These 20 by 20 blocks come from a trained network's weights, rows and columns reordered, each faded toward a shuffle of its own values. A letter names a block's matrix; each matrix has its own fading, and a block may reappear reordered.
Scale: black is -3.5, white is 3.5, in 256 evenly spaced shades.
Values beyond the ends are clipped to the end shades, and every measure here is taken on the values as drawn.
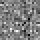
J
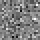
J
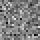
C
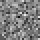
C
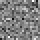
J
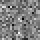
J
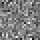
C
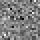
J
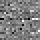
J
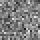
C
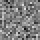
C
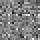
J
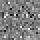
J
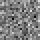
C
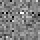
J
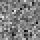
C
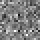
J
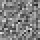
C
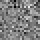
J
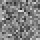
C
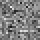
C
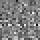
J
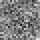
C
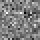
J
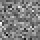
C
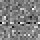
J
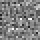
J
